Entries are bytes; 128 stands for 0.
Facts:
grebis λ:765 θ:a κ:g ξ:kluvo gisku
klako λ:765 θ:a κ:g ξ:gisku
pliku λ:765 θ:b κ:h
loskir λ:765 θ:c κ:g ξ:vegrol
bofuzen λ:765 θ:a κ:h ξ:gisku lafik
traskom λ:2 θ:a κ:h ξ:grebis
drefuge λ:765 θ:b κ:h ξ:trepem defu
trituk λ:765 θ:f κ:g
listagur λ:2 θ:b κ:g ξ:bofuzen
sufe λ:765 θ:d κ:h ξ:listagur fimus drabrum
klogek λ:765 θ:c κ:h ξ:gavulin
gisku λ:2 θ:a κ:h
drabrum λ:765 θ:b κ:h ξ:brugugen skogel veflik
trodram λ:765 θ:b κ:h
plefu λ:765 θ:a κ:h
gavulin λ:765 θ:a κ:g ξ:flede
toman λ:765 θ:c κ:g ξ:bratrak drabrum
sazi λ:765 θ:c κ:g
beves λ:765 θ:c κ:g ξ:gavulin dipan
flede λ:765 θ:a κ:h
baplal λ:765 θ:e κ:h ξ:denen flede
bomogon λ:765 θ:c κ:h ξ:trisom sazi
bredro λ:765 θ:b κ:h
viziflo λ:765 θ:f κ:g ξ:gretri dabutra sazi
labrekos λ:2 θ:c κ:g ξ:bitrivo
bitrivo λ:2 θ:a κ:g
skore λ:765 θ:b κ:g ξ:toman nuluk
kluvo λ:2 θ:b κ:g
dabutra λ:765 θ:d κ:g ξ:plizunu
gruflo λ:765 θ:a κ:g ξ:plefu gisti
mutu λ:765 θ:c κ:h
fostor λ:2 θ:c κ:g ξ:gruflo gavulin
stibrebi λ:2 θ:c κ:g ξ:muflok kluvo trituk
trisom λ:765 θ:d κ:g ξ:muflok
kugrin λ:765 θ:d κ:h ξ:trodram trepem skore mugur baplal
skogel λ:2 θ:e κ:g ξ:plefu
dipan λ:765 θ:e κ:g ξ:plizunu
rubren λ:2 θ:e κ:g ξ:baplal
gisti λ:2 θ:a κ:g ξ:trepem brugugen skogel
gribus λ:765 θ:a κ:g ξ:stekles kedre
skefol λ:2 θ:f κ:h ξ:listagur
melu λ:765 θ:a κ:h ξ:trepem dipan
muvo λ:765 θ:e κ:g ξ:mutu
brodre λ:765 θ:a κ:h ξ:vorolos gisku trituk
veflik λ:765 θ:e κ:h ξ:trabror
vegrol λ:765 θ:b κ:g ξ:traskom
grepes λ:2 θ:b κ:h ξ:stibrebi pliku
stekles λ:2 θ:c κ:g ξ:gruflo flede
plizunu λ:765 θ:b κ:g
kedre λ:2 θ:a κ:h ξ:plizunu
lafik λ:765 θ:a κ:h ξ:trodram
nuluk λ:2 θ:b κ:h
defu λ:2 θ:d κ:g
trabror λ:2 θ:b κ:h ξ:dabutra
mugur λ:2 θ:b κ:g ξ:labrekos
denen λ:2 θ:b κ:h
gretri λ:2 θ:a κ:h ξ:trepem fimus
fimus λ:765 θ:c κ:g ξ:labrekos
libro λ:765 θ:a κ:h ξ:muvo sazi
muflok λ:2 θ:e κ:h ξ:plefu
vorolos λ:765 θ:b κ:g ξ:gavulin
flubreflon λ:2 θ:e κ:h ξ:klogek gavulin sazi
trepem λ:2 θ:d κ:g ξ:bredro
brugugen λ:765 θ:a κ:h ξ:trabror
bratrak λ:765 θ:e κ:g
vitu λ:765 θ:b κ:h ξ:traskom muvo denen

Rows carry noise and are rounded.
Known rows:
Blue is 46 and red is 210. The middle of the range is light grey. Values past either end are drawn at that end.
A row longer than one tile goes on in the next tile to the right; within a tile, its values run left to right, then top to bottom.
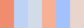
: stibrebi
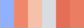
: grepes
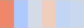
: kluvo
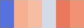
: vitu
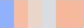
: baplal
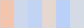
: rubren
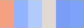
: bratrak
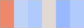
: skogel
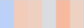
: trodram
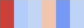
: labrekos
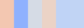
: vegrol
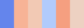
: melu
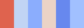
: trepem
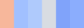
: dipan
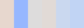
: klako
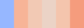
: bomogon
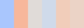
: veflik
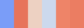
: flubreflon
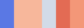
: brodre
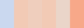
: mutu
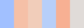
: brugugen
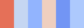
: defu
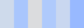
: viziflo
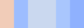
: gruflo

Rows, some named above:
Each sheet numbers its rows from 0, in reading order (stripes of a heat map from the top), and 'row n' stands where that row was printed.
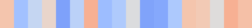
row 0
beves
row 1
dipan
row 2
pliku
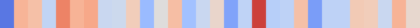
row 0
libro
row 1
fostor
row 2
beves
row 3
labrekos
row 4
plefu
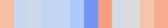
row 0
gisti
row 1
kugrin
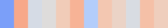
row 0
sufe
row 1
trodram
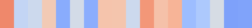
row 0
stekles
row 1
lafik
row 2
dipan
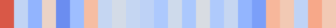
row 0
trepem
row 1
gisti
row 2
viziflo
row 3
drefuge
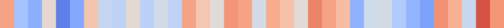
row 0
dabutra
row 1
rubren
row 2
denen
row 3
gisku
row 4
gavulin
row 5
skefol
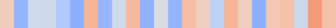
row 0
gruflo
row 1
loskir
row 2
drabrum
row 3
lafik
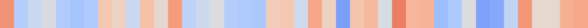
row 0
bitrivo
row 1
bredro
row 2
mugur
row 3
flede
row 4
bofuzen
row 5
dipan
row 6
muflok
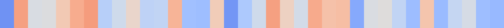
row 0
kugrin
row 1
listagur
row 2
trisom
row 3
nuluk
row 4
trituk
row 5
skore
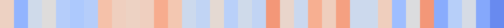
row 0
vorolos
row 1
klogek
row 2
rubren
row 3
trabror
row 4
fostor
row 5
plizunu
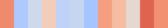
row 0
kluvo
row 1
traskom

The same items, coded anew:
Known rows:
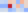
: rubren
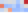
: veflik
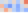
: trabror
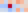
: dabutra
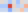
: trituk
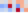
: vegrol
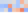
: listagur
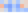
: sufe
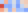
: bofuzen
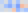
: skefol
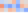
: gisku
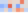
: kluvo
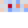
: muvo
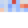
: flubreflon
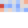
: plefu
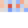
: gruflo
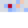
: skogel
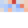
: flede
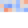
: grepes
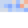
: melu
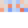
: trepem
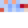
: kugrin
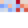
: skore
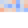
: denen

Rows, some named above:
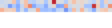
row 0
denen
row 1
veflik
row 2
viziflo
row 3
trituk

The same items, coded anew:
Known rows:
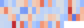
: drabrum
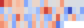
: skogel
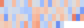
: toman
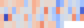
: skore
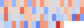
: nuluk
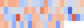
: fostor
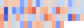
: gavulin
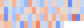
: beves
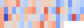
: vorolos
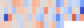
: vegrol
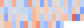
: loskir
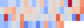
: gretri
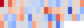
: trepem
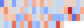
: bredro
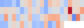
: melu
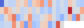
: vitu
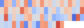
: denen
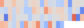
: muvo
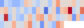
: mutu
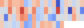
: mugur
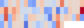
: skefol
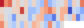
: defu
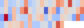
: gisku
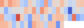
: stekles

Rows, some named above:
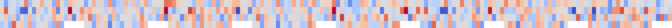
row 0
veflik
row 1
flubreflon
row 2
bitrivo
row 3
flubreflon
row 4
flede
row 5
veflik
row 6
stibrebi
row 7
gavulin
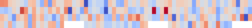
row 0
bitrivo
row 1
klogek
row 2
viziflo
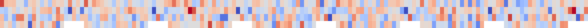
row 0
gisti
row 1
rubren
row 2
kluvo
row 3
trituk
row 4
stibrebi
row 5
labrekos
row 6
flede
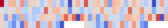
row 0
dabutra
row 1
dipan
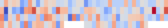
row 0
gavulin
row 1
baplal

